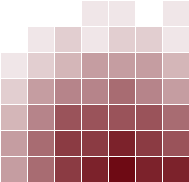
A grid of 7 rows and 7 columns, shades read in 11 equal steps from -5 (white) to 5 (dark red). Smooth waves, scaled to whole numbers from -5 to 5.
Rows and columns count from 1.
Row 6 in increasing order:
-1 1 2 3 3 3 4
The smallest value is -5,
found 5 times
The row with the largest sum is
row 7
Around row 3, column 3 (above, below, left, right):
-3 0 -3 -1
